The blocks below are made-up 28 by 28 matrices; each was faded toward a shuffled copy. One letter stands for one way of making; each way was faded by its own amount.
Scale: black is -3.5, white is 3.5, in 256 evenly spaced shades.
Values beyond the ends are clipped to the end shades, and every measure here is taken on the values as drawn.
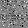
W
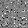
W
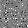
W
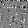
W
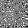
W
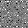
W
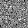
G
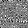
W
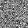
G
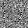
G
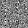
G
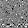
W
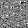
W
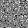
W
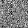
G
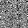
G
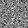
G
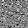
W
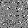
W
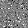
W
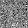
G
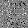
W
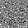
W
